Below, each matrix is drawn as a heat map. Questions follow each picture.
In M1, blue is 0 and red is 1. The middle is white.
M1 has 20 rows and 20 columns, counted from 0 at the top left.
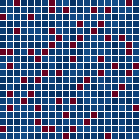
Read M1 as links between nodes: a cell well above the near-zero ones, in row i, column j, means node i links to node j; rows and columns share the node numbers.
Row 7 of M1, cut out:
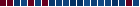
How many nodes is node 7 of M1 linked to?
5
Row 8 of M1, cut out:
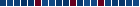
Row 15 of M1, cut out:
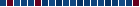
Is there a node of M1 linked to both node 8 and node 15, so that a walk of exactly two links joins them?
yes
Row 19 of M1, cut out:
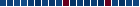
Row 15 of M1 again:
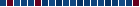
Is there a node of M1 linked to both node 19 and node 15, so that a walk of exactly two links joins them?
no
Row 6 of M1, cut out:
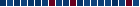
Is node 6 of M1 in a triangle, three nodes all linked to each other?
yes
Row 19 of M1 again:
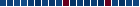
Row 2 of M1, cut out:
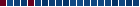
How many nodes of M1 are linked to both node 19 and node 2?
0
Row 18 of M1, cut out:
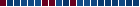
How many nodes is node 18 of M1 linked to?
4
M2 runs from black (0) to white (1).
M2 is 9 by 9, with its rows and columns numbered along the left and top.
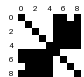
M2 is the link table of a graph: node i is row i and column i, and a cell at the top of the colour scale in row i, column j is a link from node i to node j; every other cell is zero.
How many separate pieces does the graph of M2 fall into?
1
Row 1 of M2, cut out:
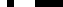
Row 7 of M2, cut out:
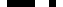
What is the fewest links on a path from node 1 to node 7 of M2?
2
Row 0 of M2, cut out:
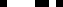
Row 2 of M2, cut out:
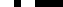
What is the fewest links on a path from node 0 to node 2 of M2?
1
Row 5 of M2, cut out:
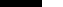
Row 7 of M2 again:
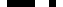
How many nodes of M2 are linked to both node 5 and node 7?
2
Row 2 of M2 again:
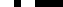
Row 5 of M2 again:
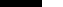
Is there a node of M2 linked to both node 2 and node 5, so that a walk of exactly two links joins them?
no
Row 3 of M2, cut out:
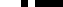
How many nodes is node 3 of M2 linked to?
4
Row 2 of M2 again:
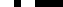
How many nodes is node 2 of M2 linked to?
4
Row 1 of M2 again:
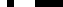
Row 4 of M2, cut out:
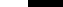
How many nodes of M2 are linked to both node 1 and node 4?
3
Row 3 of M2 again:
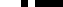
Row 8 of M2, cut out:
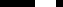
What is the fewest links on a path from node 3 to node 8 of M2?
3
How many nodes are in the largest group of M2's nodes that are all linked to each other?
5
